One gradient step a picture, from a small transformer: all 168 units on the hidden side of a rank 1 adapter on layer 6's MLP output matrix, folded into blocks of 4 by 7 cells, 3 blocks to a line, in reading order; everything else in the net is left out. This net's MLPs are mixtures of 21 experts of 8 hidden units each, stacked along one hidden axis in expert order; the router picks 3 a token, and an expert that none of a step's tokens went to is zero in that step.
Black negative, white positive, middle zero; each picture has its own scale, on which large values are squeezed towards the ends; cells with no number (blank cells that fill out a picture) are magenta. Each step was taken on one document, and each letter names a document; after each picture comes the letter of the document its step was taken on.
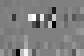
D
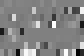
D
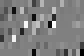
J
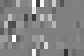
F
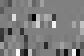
J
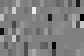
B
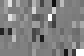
F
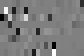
B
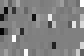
B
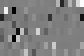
B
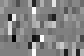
F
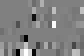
D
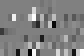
D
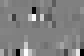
D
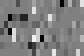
F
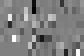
F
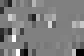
J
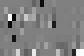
J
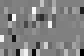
J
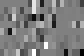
J
